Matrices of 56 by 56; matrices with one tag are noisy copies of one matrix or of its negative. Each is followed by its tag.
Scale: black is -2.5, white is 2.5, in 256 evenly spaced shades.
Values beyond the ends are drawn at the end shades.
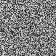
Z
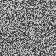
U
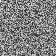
Z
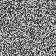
U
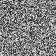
U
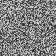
U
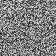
U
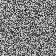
Z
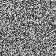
U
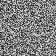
Z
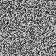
U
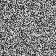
Z
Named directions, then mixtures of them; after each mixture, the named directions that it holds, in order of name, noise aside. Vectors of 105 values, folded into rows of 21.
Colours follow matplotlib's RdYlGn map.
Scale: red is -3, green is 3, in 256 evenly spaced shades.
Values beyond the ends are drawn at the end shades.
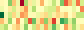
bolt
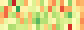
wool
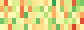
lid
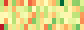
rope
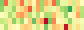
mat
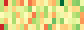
rope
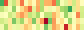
mat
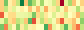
bolt, rope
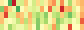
wool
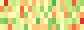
lid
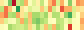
wool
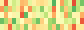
lid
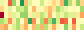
bolt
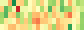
wool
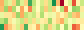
lid, rope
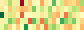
bolt, lid
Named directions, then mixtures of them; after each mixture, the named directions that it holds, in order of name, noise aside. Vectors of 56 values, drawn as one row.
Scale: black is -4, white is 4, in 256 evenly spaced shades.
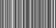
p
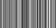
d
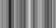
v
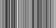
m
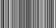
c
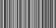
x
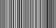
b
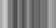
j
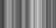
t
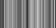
p, t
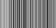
b, j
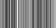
m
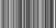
c, x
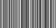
b, d, m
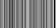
c, p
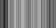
j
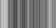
j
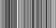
m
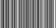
c, m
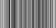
j, m, x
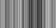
t, v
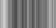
j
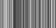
j, p, t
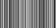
c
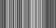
b, t, x
